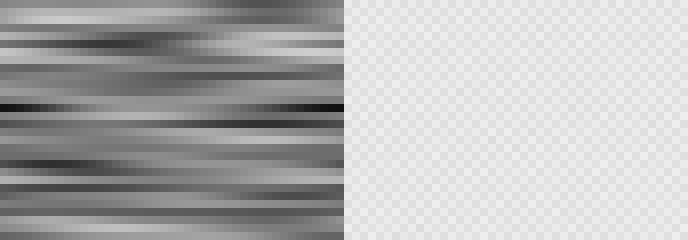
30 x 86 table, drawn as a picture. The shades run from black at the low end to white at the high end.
The table splits into one row of 2 panels. Panel 1,1: middling, streaked across, strong in contrast. Panel 1,2: very high, checkered, faint in contrast.
